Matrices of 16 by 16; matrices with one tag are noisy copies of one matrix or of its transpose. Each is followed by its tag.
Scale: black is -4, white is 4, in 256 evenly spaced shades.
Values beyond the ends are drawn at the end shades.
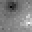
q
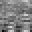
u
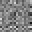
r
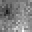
q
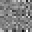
r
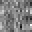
u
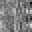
u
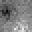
q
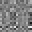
r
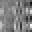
u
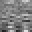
u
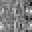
u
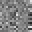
r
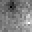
q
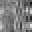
u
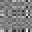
r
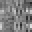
u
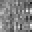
u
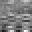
u
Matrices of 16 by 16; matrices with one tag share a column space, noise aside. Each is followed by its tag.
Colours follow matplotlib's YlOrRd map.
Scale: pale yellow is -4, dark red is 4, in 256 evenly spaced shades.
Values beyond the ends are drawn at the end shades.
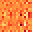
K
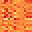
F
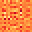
F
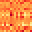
K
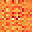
F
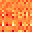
K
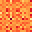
F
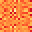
F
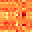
K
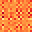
F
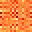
F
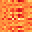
F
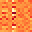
F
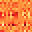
K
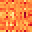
K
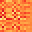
F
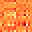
K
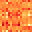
K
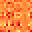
K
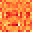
K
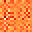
F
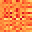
F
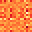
F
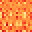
K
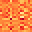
F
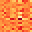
F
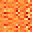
F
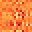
K
